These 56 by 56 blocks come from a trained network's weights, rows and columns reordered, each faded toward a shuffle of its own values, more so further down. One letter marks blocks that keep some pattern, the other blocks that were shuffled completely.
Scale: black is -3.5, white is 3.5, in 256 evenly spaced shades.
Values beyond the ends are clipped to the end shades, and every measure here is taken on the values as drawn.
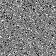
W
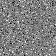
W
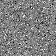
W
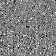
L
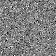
W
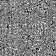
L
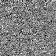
L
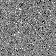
W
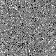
L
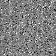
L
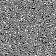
W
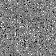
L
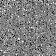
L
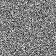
W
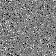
W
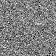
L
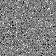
W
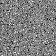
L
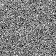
L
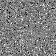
W
